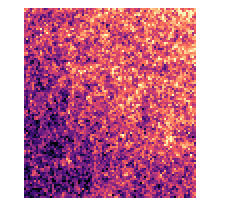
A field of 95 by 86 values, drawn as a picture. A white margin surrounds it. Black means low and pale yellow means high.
Slope: up to the top right. Ninth with the highest average: top right. Odd rows or columns: none. Stripes: none. Ninth with the lowest average: bottom left. Average level on the scale: 50%.
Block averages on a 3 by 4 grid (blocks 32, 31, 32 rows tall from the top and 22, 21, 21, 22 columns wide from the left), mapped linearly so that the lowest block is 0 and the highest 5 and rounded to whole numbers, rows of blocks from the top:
3 4 4 5 | 1 3 4 4 | 0 1 2 3
